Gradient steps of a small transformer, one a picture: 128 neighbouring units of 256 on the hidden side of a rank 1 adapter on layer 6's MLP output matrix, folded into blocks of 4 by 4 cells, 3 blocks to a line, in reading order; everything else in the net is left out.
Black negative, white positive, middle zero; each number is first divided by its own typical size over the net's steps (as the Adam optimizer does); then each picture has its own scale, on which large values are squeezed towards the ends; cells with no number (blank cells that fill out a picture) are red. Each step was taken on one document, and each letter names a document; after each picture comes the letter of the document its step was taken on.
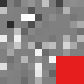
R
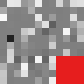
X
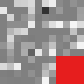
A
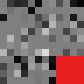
X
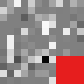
X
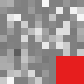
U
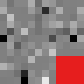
A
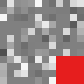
X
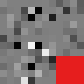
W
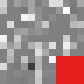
R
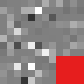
W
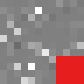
W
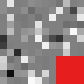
U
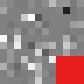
R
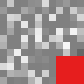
U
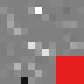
W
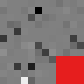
W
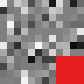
A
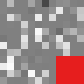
U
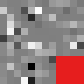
W
